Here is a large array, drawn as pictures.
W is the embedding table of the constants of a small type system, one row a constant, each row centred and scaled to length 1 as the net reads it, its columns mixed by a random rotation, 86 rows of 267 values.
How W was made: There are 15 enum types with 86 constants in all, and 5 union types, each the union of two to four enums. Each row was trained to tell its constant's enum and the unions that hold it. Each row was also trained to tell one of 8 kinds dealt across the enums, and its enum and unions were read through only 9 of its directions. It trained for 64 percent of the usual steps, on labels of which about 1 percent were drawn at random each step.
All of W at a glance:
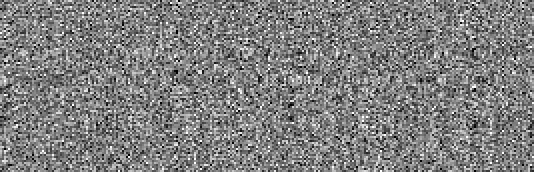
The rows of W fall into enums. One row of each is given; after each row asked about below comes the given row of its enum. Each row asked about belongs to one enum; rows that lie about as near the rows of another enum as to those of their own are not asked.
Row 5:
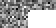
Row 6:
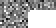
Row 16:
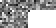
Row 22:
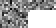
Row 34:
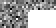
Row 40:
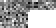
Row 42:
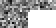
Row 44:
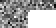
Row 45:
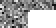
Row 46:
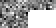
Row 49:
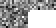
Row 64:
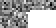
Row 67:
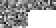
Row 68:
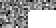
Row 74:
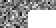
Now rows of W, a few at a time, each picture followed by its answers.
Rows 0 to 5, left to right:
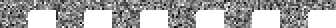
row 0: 6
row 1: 16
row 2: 45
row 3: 74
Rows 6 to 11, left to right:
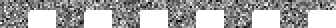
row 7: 49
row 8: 64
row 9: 22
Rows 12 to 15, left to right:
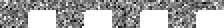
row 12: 68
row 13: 40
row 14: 74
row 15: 40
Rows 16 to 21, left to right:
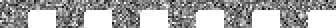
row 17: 46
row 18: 40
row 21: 16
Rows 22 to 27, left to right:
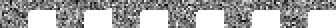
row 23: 16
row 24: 49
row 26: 46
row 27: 74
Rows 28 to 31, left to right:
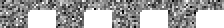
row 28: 74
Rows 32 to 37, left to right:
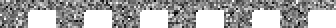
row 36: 46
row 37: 49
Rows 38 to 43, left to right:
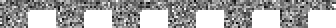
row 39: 67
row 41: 6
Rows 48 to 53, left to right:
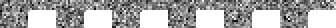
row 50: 16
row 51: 64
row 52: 22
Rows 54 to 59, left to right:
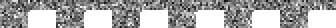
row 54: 64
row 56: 46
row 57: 64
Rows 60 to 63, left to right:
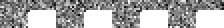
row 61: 40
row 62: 49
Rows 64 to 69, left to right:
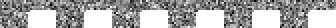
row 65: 34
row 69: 5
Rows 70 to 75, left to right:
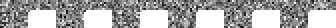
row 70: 46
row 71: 74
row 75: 68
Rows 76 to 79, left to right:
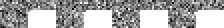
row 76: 40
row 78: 6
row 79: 64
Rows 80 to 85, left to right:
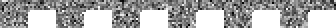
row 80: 67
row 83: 6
